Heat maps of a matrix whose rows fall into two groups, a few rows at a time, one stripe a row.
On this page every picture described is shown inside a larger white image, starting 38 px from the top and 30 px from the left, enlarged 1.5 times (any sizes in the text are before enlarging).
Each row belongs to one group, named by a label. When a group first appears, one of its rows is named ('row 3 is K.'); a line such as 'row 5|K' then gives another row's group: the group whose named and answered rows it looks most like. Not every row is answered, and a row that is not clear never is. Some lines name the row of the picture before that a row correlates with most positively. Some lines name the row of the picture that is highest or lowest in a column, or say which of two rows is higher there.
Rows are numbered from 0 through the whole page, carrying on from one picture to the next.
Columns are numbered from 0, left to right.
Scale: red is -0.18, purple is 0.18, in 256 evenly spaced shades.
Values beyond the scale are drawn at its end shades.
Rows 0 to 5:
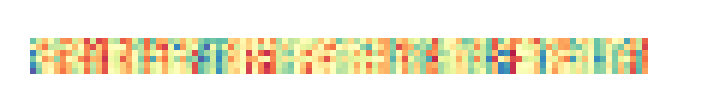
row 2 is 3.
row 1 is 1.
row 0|3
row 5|3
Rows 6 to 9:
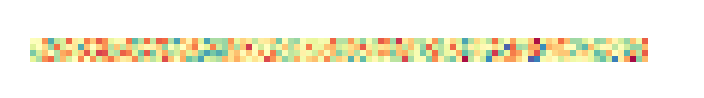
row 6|1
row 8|3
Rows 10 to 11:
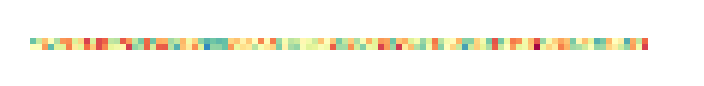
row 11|1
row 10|3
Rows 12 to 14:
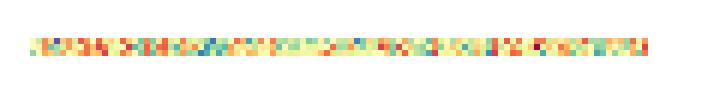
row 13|1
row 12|3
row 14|3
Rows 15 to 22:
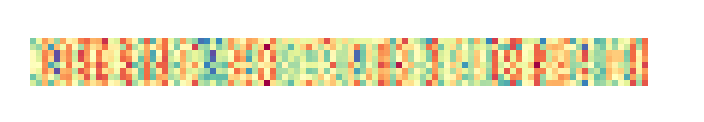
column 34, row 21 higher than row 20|Yes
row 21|3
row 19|1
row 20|3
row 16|1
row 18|3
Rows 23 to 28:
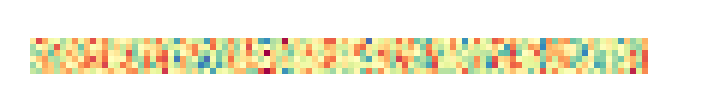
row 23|1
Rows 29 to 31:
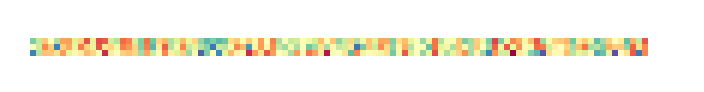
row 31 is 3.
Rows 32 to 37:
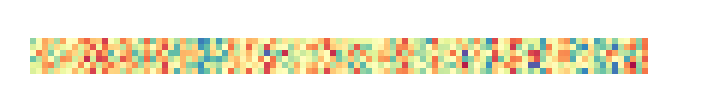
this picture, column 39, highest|34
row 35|3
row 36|3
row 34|1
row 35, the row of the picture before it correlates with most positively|29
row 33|1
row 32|3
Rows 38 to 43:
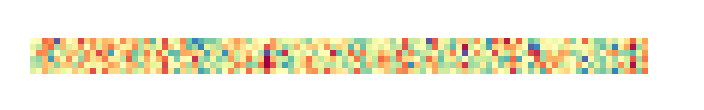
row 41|1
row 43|1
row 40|1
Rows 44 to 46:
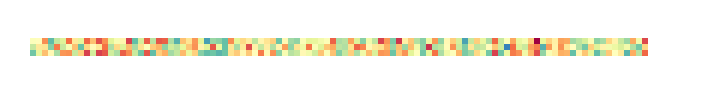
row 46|3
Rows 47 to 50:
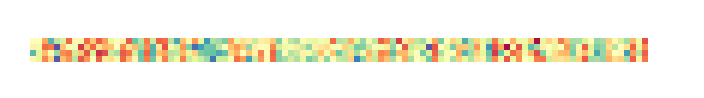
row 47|1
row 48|3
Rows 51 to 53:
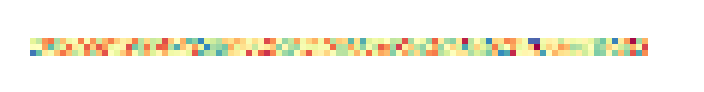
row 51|3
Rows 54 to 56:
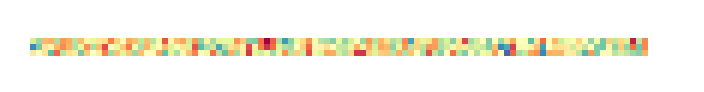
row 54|3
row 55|3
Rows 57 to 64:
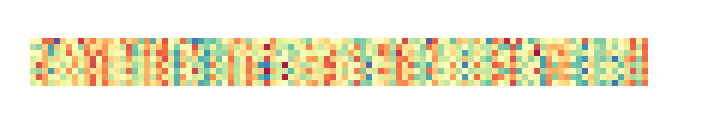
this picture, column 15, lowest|57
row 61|1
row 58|1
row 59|1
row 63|1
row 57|3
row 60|1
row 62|1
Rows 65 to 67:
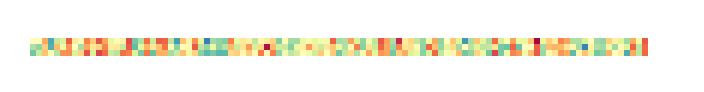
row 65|1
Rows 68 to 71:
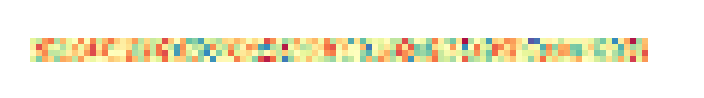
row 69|1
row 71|3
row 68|3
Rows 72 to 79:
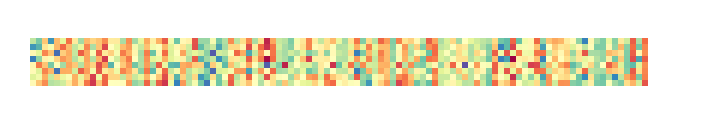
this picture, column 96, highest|78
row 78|1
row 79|1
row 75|3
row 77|3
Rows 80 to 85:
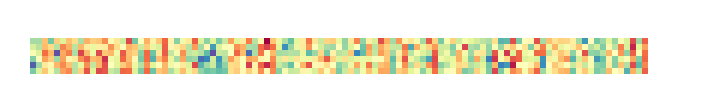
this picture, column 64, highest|83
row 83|3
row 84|3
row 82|3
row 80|1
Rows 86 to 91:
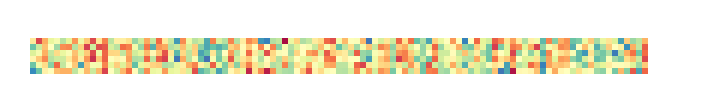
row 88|1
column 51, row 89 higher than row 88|Yes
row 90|1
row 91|3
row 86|1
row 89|1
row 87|3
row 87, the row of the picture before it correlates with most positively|85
